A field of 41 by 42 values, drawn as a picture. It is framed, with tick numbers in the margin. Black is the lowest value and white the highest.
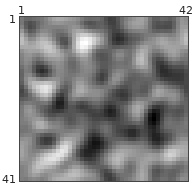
The halves do not mirror each other. There are no regular stripes. The field is mottled with small blotches. There are no lone odd cells.
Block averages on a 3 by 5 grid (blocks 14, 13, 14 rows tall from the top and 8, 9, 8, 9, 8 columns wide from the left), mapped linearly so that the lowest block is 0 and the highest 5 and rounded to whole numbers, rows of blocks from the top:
45233 / 41010 / 55023
